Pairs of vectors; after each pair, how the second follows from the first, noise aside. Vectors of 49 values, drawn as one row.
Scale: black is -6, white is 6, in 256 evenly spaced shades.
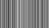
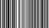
scaled up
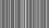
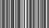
scaled up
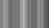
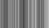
negated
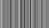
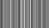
negated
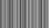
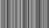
reversed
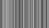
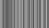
negated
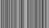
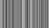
reversed
